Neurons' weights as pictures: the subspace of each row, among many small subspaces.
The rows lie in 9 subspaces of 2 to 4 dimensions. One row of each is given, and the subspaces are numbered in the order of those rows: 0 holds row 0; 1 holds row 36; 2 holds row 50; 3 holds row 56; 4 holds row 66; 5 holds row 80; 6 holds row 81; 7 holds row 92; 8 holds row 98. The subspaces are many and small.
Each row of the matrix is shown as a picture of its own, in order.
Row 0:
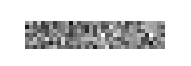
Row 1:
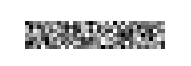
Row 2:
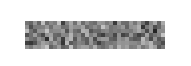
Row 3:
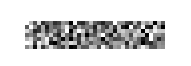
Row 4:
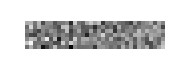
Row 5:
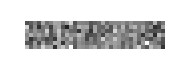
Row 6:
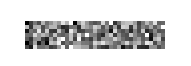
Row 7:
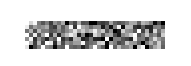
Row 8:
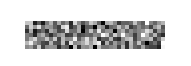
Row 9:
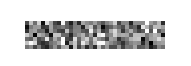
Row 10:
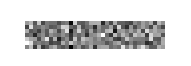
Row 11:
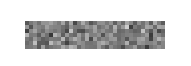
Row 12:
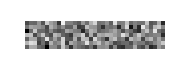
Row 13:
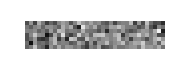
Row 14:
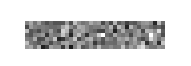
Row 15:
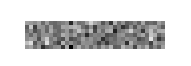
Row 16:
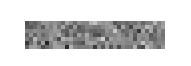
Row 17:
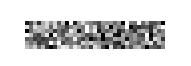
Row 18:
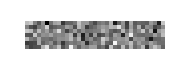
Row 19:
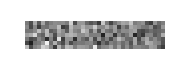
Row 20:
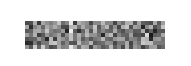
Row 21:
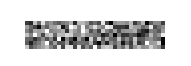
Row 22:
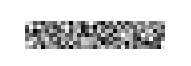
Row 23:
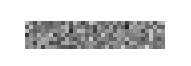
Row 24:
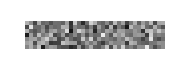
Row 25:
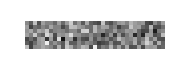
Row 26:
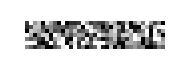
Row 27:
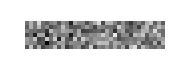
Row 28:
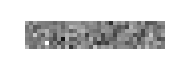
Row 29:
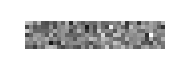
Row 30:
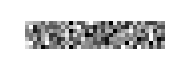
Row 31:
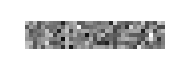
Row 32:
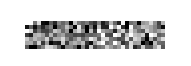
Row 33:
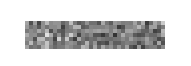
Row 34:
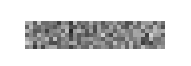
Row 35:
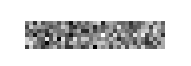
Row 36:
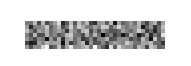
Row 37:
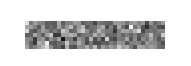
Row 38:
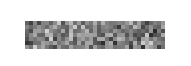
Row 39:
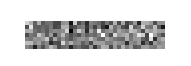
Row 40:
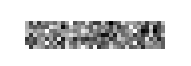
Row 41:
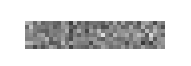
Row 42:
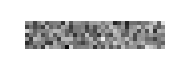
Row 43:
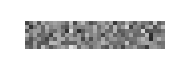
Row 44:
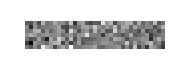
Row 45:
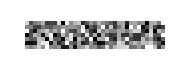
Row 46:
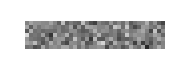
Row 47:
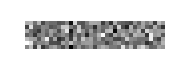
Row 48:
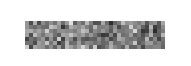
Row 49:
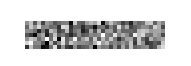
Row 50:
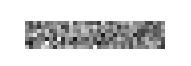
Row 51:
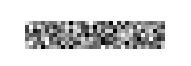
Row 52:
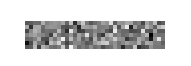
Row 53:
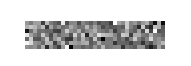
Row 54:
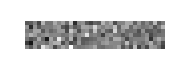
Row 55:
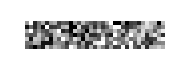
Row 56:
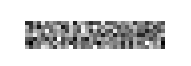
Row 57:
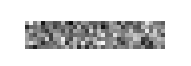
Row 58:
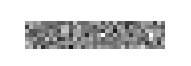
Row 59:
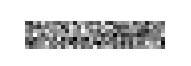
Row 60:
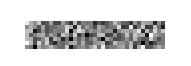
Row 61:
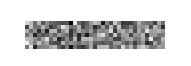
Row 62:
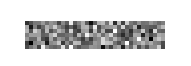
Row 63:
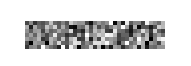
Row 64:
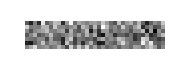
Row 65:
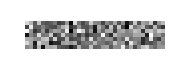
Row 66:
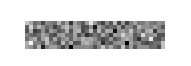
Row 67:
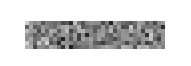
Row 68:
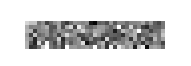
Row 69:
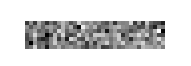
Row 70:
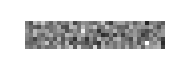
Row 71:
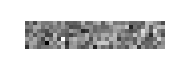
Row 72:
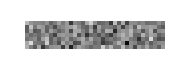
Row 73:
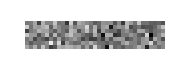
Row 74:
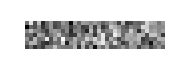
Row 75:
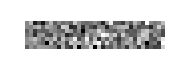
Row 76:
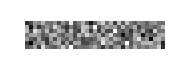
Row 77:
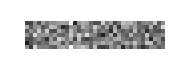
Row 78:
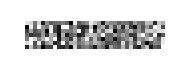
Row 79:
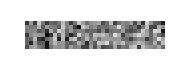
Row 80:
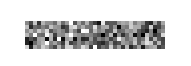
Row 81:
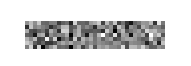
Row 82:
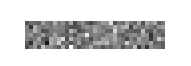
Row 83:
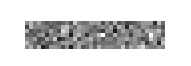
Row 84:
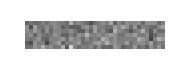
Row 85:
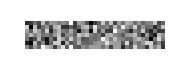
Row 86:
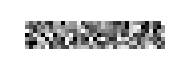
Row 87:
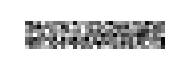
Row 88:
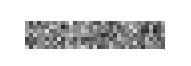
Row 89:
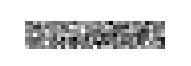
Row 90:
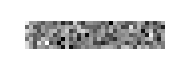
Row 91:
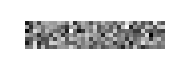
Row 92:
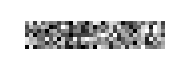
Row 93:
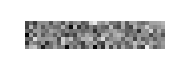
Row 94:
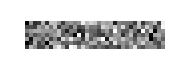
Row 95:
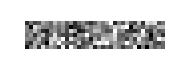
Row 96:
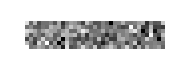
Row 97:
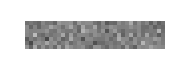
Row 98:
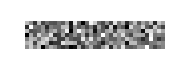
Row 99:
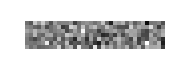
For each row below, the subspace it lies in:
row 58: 6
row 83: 6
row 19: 2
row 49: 2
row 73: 0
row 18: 0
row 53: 1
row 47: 5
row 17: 0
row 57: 0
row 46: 8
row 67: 7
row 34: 8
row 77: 7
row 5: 3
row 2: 1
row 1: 4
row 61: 7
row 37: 1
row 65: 8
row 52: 5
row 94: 0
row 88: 7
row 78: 3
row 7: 0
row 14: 6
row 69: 6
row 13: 6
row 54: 2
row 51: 4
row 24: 8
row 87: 3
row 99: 4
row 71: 5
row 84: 3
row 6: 7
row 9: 0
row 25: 5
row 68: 1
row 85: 3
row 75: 4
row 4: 2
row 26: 0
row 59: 3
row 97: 6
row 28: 2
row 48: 7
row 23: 8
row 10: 5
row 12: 1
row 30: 3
